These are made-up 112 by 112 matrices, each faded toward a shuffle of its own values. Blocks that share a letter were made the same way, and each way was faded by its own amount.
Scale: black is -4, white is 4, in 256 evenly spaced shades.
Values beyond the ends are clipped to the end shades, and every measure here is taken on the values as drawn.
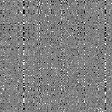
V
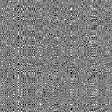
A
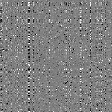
V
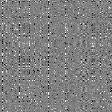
V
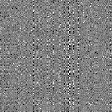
A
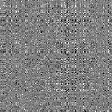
A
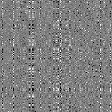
A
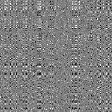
A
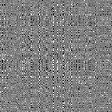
A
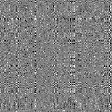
A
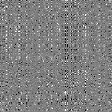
V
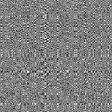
A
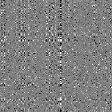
V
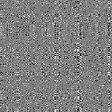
V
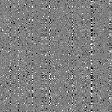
V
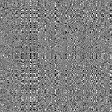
A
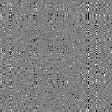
V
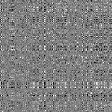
A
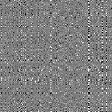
A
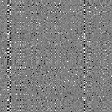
A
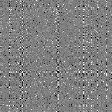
V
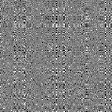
A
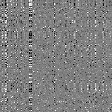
V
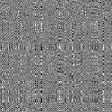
A
